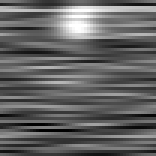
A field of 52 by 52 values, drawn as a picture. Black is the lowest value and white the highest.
The ninth with the highest average is the top middle. One bump rises in the top middle. The grain runs across in streaks. On average the colour sits 40% of the way up the scale.
